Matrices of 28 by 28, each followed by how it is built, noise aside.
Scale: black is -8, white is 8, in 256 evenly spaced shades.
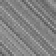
Toeplitz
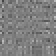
low rank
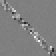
banded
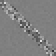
banded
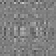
low rank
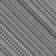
Toeplitz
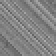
Toeplitz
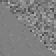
upper triangular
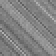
Toeplitz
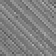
Toeplitz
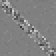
banded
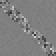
banded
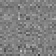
low rank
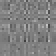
low rank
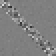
banded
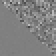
upper triangular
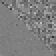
upper triangular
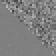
upper triangular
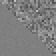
upper triangular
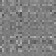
low rank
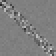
banded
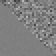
upper triangular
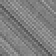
Toeplitz
